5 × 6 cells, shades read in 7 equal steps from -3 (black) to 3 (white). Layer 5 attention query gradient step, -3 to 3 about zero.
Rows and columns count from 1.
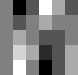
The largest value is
3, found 2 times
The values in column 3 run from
-1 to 1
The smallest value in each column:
0 -3 -1 -3 -1 -1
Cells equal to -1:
7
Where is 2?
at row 4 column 2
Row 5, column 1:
0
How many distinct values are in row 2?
3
